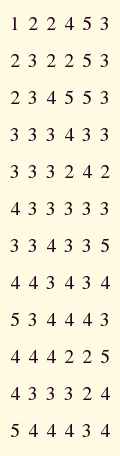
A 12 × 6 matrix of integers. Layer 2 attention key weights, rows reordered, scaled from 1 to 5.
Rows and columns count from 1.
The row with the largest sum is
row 12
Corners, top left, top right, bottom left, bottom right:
1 3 5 4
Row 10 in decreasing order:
5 4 4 4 2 2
